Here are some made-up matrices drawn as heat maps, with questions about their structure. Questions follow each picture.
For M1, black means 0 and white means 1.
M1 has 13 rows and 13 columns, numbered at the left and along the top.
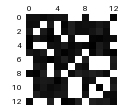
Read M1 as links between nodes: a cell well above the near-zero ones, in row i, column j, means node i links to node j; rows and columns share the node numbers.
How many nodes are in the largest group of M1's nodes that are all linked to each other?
6
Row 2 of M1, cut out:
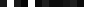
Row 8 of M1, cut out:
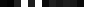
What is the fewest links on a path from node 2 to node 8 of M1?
2
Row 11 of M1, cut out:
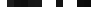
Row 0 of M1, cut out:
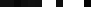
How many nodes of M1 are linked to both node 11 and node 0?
4
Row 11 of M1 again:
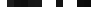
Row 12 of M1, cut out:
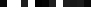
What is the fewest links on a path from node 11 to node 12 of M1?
4
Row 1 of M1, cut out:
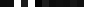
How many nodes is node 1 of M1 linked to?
3
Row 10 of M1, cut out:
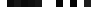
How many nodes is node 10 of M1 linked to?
5
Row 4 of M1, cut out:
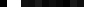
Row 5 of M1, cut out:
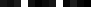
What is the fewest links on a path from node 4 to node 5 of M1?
3
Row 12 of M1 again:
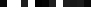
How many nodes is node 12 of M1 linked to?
4
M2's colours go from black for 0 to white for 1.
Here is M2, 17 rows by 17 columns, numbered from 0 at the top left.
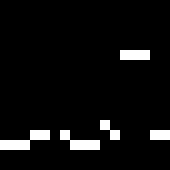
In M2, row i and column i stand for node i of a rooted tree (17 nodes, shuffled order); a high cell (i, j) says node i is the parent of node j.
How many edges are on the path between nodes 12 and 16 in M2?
3
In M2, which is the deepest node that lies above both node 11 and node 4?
13
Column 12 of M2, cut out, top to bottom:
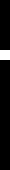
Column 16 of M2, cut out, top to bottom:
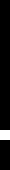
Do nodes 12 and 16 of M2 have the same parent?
no
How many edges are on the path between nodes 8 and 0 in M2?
2
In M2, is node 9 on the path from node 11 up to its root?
no
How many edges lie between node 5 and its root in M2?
0
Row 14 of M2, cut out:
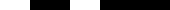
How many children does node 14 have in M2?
6
